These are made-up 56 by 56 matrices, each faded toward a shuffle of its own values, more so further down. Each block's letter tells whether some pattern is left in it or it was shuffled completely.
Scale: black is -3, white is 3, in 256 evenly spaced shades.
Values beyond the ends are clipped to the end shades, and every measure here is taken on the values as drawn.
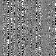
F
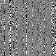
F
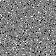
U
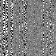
F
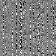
F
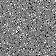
U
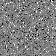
U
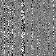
F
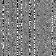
F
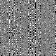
F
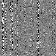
F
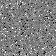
U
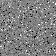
U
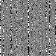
F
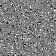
U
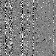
F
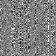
F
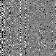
F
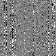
F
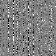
F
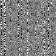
F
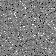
U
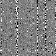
F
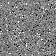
U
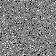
U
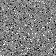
U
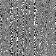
F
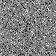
U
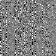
F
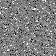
U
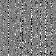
F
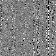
F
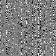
F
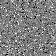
U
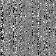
F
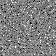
U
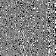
F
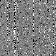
F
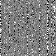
F
